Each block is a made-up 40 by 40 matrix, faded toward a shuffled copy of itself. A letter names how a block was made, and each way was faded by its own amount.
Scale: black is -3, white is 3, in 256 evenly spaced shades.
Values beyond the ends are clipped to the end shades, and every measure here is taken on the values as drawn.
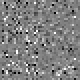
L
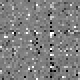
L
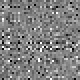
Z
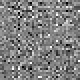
Z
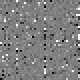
L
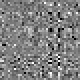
Z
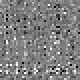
L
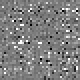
L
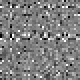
Z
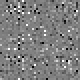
L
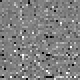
L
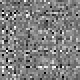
Z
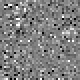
L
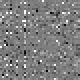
L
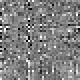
Z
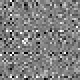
Z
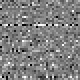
Z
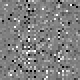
L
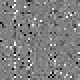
L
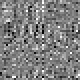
Z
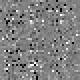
L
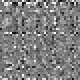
Z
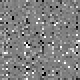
L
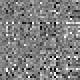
Z
